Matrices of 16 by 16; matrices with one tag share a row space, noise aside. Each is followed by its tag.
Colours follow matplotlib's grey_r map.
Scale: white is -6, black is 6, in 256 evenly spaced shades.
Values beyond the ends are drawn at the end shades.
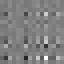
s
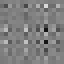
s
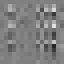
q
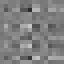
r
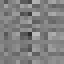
r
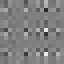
s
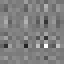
s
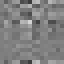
r
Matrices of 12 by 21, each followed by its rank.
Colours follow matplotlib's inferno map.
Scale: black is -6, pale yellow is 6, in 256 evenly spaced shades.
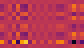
one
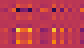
one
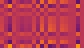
one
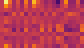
two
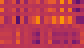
two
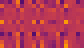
two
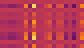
one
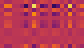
one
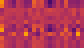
two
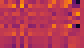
two
